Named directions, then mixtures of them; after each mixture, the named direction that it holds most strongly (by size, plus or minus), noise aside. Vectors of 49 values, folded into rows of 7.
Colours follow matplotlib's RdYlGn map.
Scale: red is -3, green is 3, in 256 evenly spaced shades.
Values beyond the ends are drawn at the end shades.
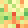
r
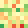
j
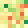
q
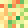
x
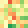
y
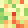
r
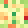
r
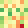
j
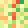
x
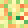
y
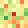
r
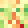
j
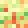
r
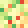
x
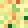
y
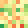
j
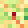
r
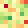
q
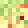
q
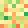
r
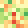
r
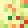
q
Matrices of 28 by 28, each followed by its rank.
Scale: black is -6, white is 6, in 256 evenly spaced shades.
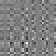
two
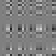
one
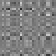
two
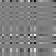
one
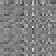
three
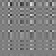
one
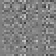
three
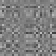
three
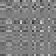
two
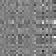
three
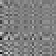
two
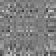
three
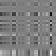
one
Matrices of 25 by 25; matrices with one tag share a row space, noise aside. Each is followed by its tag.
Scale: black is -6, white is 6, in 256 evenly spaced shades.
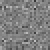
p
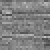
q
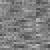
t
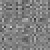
p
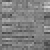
q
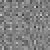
p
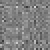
p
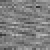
t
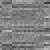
q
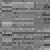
q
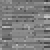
q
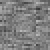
t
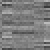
q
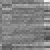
q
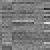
q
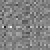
p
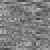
t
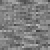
t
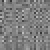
p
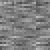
t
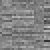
q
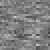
t
